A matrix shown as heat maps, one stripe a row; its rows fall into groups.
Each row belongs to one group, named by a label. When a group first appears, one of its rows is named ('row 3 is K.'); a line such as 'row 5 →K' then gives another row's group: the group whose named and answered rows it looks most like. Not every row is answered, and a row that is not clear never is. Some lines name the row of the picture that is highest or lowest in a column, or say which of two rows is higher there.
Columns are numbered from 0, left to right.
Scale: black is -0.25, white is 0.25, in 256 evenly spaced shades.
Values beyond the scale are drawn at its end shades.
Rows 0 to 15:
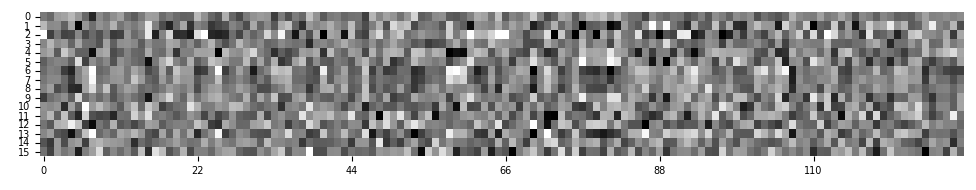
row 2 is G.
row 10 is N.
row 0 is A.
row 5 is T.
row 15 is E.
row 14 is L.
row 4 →A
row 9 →T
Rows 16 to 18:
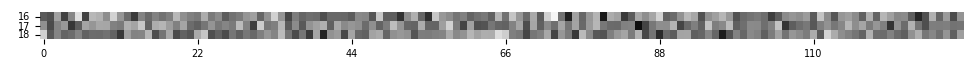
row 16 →L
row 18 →G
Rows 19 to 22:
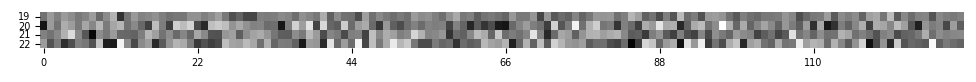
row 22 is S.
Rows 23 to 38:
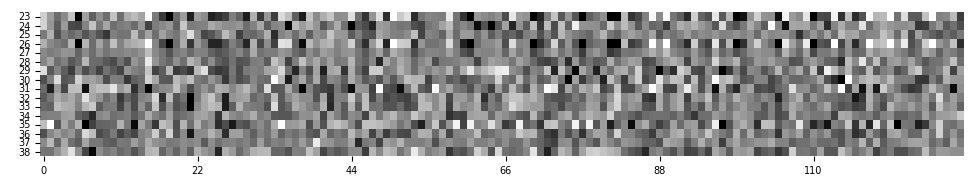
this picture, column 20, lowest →29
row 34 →A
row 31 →L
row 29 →G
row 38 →A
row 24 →E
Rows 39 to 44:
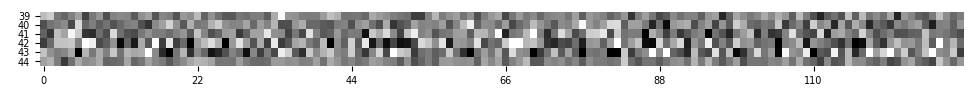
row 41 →A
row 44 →N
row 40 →T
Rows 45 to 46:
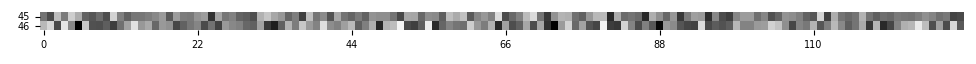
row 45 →A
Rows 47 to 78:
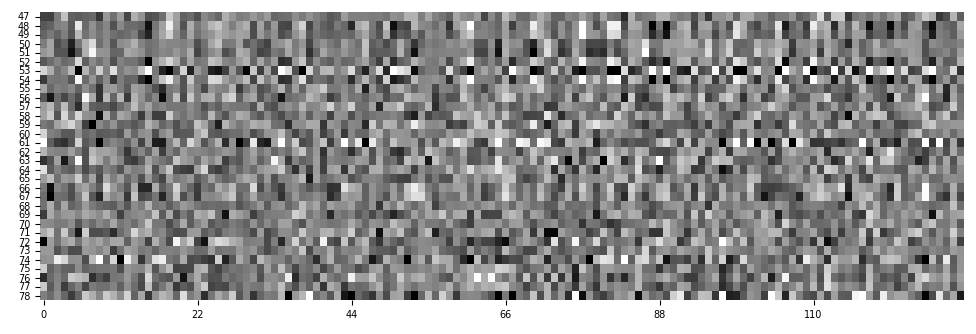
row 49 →T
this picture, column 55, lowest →63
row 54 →T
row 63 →L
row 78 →E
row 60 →G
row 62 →E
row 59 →A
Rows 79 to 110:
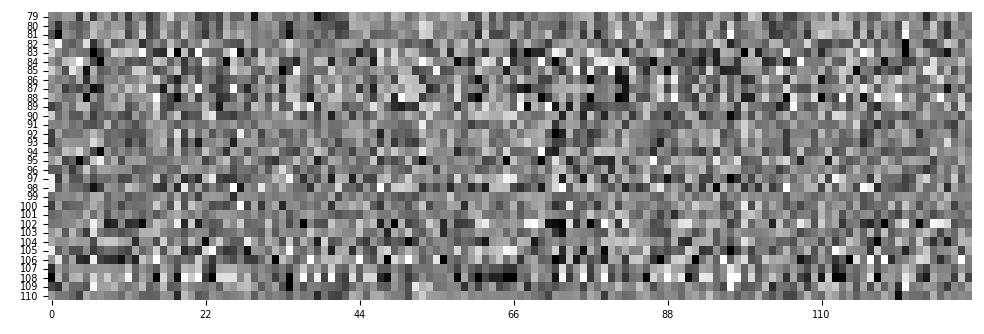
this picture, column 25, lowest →84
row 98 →S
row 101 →T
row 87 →S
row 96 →L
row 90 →G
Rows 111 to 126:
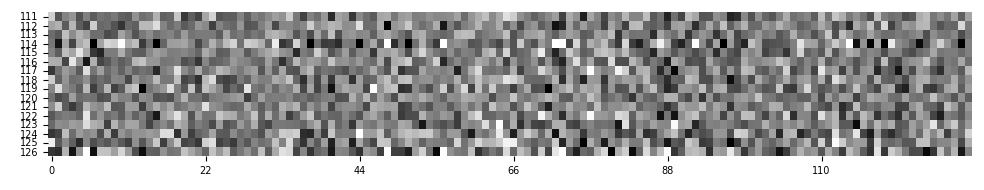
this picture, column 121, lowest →117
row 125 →G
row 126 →L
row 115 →A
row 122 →T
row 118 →G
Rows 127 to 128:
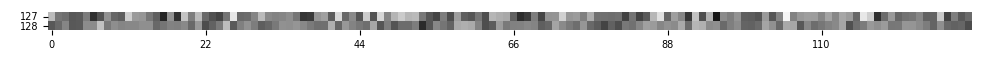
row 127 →S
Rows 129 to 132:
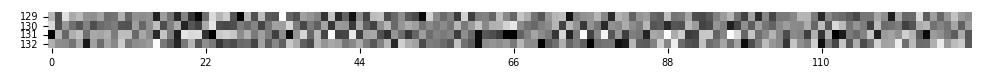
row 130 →G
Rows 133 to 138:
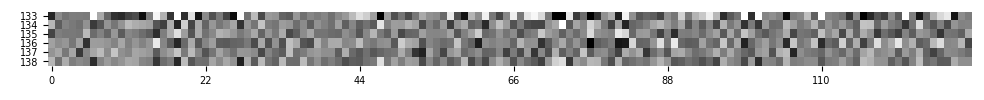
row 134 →S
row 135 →T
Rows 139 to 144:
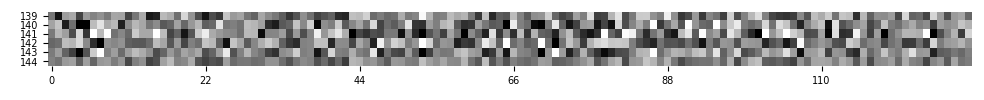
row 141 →N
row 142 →A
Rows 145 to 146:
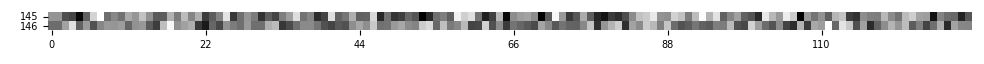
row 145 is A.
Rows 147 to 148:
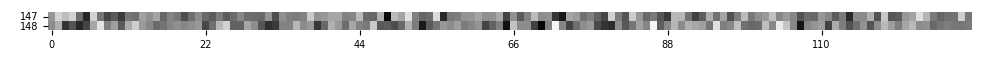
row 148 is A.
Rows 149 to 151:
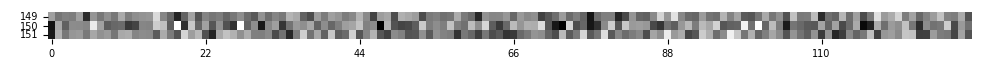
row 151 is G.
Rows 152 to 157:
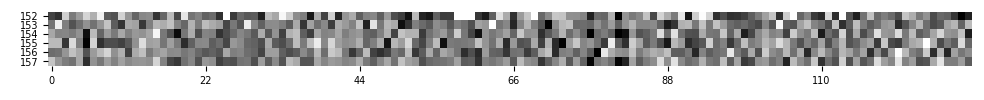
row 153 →N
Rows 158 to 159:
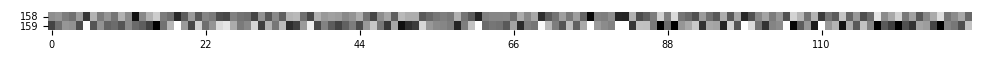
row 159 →T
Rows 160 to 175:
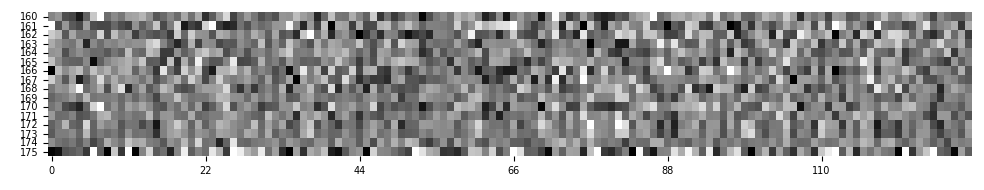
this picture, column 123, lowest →175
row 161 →G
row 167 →E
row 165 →S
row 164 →N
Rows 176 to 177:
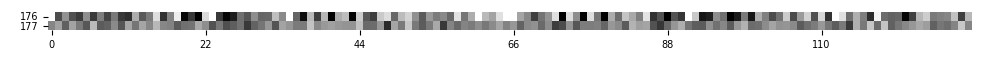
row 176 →G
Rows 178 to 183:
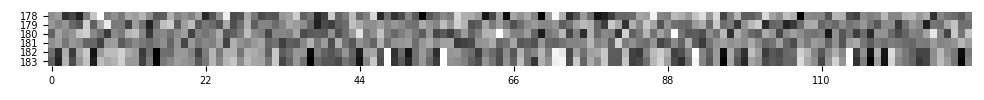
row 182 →L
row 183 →L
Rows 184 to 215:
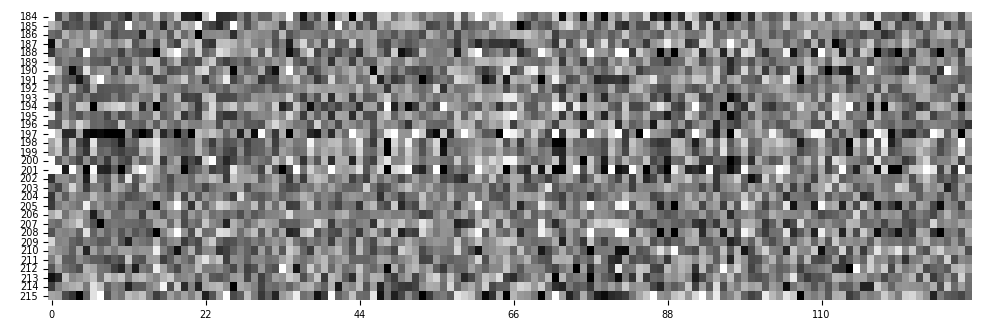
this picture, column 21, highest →185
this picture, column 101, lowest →202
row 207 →A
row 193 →G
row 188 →T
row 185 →S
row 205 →T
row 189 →G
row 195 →G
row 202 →N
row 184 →G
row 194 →L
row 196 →A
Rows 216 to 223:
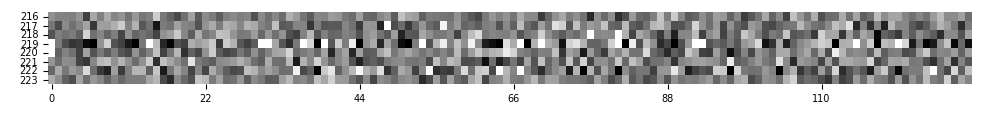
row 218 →T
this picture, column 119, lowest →217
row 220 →G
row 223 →N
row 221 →E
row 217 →L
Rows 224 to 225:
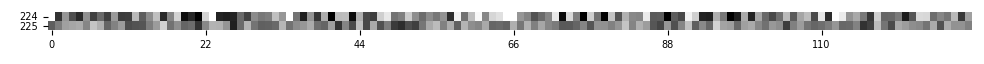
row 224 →G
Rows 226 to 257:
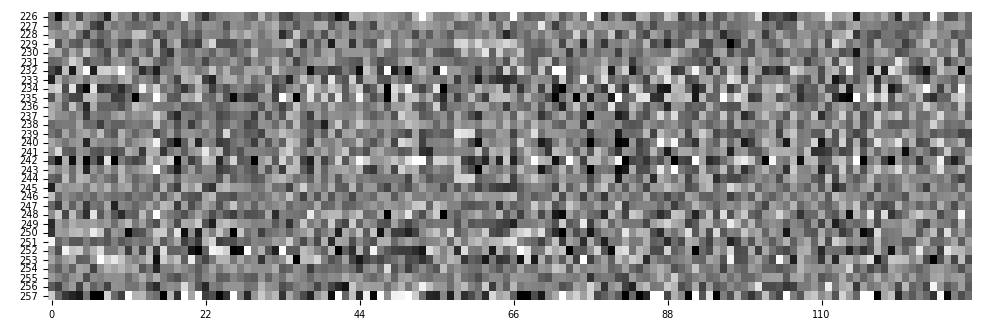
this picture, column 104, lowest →232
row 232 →L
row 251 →G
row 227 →A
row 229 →G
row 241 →N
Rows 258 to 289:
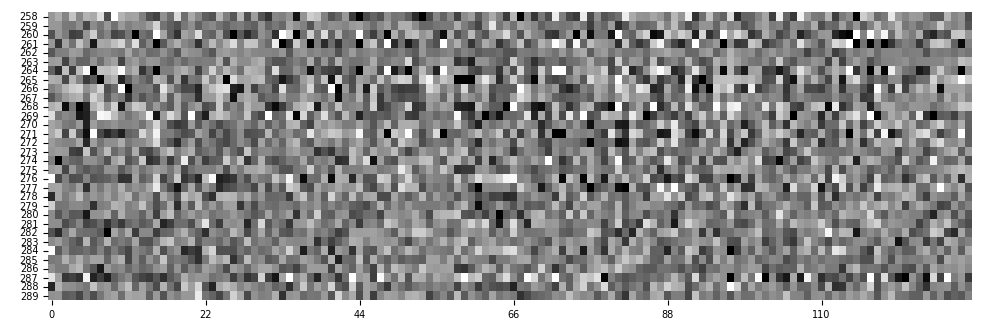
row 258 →E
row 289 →S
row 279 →S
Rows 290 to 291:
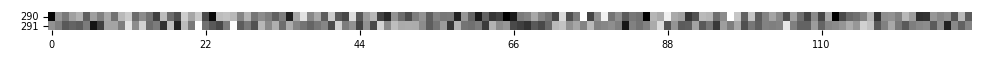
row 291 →S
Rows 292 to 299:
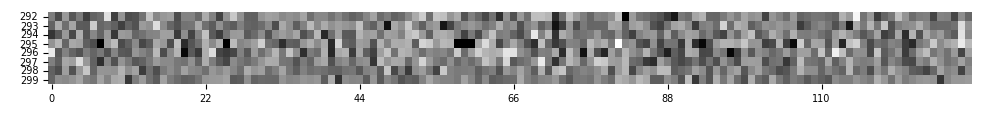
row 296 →G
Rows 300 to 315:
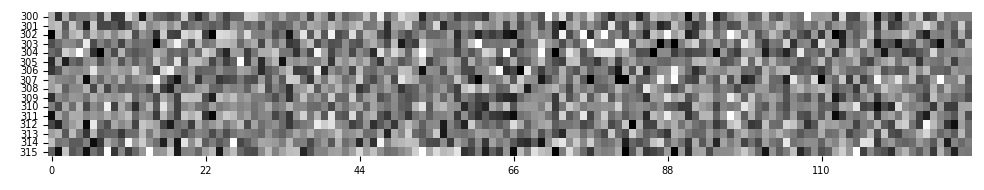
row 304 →A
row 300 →S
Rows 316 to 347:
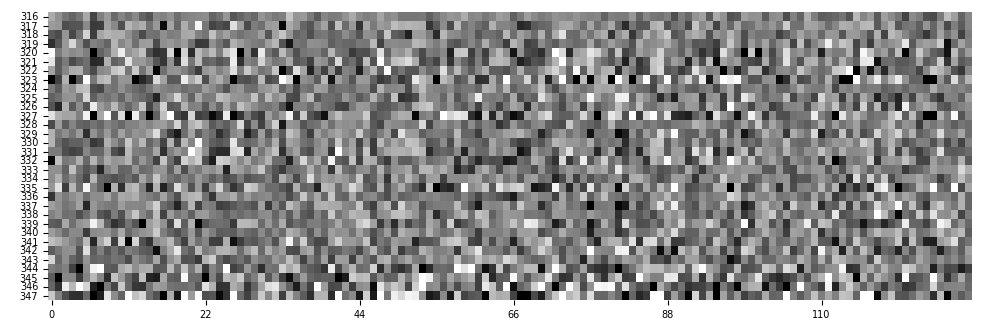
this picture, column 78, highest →346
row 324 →A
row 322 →L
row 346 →A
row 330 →S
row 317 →S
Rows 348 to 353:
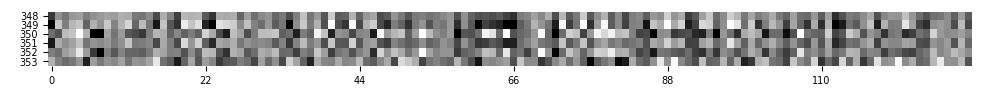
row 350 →A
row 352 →A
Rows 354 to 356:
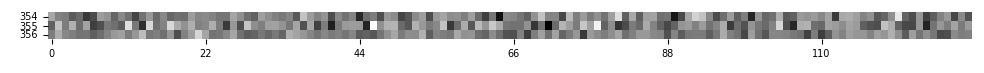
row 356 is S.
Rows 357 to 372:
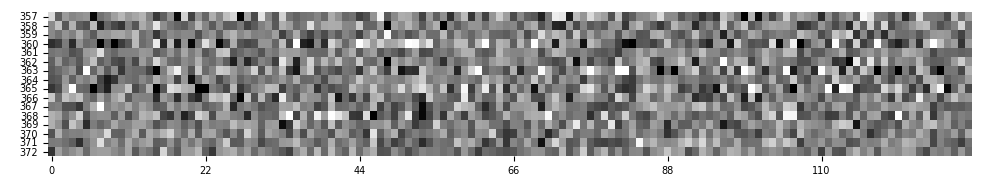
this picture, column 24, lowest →360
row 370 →N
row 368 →N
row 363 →T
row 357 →S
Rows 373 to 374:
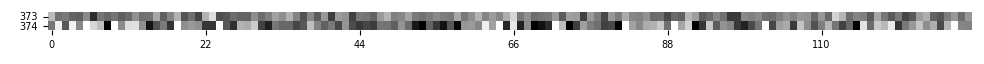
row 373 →G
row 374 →E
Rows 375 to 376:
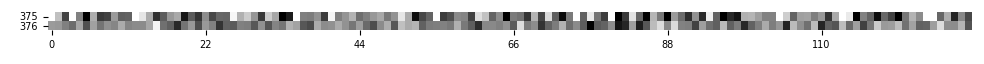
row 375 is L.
